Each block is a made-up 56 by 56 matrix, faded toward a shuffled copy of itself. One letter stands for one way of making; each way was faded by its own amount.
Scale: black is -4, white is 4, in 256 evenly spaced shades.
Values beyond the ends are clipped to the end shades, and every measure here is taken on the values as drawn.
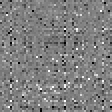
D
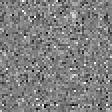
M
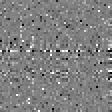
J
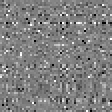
J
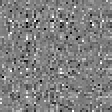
D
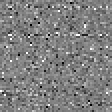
M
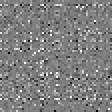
J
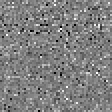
M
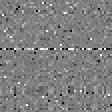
J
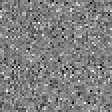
M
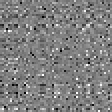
J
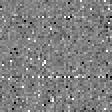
M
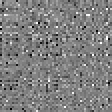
J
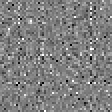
D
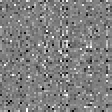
D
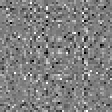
D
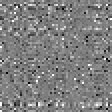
J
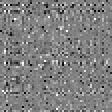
J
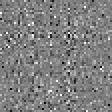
D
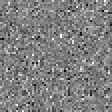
M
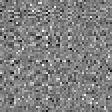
D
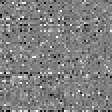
J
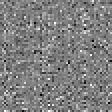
D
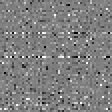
J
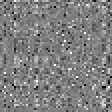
D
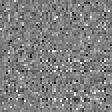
J
